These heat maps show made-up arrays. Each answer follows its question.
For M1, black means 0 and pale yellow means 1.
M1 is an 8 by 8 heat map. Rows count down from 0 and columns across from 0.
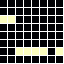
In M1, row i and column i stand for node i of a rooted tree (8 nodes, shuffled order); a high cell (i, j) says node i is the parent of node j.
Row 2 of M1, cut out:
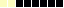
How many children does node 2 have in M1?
2
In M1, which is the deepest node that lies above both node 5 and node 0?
6
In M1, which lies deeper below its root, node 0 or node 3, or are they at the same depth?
node 0
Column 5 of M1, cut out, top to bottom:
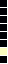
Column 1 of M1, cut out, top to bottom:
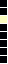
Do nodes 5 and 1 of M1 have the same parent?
no
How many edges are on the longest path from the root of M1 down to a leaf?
2
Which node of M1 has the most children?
6
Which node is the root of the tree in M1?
6
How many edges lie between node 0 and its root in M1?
2
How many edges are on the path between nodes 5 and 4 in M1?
2
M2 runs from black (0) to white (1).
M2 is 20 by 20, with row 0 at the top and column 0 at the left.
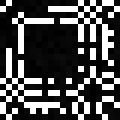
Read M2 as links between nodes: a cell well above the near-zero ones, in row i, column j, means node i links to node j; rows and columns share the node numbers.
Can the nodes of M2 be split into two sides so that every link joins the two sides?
yes
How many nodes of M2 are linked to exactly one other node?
0
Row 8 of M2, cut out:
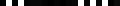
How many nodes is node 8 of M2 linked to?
5
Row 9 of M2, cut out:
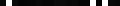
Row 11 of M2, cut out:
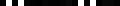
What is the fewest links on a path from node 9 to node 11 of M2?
2
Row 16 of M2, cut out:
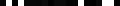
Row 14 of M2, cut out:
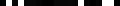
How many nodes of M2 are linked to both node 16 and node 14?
5
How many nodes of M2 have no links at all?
0
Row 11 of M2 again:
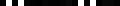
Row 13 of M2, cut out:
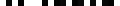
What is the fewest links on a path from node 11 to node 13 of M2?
1
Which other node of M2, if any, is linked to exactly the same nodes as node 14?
node 16
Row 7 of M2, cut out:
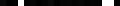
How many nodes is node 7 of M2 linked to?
3
